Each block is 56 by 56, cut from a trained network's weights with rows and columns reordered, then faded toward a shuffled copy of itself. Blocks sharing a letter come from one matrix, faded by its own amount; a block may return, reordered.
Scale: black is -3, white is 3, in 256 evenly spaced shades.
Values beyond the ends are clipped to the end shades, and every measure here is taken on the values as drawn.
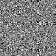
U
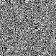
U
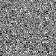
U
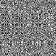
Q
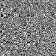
U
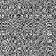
Q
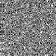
U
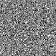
U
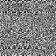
Q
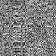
Q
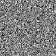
U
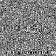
U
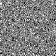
U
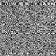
Q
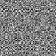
Q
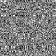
Q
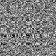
Q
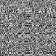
Q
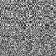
Q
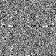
U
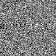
U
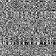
Q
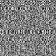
Q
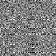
Q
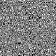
U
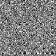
U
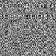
Q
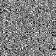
U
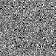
U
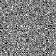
U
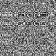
Q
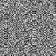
Q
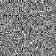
U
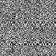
Q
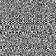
Q
